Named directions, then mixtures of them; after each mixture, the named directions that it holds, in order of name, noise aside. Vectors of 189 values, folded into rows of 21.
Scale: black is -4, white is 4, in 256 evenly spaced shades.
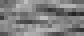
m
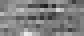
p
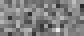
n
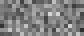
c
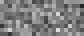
c, n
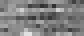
p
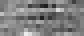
p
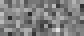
n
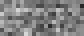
n, p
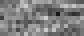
c, m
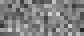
c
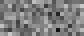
c, n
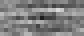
m, p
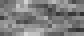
m, p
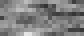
m, p
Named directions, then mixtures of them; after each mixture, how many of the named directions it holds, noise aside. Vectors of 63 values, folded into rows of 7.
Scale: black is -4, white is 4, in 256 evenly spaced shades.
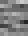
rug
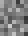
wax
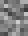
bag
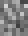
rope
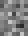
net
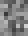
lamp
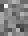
three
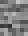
two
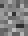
two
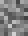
two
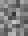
three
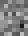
two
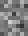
two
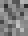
one
